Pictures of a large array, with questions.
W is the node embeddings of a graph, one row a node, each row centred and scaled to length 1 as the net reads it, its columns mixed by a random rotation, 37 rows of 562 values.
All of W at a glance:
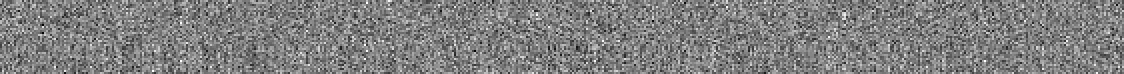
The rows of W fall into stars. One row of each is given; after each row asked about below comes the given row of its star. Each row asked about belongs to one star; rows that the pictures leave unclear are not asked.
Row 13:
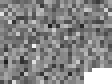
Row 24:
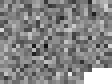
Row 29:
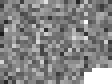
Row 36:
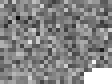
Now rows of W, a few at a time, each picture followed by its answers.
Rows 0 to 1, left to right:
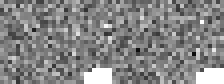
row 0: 13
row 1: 13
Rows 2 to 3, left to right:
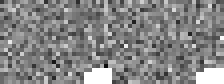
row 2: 24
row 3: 29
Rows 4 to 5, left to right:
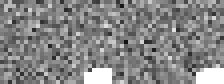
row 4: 13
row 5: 36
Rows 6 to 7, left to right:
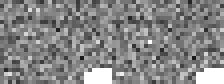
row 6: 13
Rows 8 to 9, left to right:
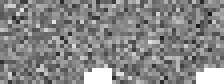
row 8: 13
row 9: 24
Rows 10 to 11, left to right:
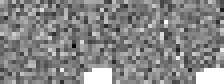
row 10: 36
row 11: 36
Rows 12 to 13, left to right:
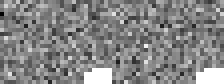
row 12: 24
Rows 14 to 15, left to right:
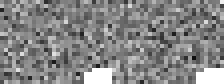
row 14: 36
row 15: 24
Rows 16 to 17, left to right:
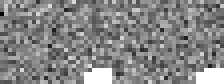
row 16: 13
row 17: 36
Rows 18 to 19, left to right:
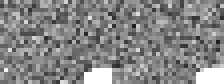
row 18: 29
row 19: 36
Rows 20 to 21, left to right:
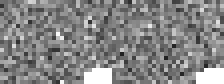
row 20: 29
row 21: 13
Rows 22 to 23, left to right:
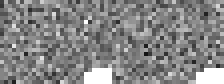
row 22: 29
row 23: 24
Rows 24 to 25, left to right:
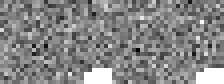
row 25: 24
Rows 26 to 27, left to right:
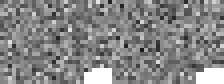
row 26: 36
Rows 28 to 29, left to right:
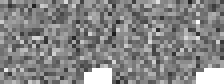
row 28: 36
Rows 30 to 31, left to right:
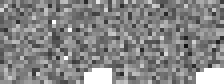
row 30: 24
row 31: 36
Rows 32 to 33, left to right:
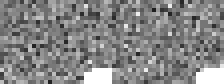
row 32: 24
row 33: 29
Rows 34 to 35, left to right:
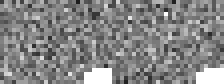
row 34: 24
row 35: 29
